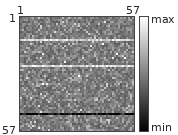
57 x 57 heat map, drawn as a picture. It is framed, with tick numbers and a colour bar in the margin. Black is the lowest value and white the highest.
There is no overall slope. Rows 12, 25 and 49 stand out from the rest. A few values lie far out on both sides of the bulk. Overall the values sit about 50% of the way up the scale.
